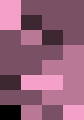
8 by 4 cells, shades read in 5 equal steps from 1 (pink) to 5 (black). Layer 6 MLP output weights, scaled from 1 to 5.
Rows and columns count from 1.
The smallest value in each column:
1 1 1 1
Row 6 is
4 1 1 2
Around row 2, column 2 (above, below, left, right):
3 2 1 3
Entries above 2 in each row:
3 3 3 3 2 1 2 2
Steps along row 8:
down up down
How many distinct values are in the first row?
2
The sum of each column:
23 21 21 18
